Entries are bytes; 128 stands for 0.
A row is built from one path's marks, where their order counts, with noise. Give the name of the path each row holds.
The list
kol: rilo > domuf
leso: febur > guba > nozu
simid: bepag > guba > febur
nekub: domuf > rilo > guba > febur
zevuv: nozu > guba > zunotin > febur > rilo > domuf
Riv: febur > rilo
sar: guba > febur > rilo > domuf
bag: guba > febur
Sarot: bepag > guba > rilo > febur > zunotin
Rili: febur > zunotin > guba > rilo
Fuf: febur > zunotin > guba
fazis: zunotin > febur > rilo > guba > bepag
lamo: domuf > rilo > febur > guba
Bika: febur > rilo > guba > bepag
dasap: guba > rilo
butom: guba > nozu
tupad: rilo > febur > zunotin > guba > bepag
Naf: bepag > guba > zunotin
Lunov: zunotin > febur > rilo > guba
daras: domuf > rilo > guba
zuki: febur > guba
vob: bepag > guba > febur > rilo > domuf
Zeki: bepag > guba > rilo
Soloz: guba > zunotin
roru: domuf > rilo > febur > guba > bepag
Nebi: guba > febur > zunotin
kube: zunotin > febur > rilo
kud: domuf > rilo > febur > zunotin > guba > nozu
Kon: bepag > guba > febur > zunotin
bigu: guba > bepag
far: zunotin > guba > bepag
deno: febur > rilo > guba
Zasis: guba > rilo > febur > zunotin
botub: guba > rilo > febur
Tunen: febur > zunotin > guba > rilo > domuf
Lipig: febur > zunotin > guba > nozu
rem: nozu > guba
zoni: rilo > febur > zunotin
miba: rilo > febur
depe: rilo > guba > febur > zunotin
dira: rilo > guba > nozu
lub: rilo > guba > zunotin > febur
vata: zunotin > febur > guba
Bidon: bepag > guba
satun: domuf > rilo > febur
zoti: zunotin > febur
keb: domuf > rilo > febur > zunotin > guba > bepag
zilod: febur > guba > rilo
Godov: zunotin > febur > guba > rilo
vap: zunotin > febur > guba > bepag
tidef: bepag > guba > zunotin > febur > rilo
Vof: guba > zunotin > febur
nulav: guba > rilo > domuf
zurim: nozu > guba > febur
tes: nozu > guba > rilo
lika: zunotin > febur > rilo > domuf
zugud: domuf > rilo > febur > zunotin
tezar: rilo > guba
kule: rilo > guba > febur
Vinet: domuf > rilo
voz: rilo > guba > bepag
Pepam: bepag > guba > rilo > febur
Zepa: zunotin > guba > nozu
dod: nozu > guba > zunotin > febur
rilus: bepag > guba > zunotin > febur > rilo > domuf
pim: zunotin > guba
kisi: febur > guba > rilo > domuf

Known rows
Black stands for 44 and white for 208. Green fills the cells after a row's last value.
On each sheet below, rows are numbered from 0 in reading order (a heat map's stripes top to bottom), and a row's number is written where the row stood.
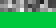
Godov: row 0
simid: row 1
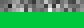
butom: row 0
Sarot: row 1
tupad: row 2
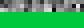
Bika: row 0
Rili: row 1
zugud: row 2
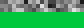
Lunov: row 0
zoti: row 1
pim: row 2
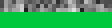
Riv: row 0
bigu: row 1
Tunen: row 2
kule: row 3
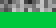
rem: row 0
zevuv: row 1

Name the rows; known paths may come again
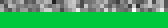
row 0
vap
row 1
Lunov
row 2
Zepa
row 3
dira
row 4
Sarot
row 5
Godov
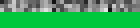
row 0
zevuv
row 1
deno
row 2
zurim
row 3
Rili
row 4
tupad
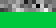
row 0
pim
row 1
nulav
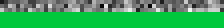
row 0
keb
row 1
roru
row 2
butom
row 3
zugud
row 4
Tunen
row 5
botub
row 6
Naf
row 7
kisi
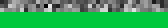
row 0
kud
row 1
Zasis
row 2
nekub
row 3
dasap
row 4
Bidon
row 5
lub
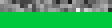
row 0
kule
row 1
far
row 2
tidef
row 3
Bika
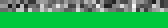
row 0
Soloz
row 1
rilus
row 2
depe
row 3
zoti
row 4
tes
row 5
simid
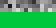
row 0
sar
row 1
vob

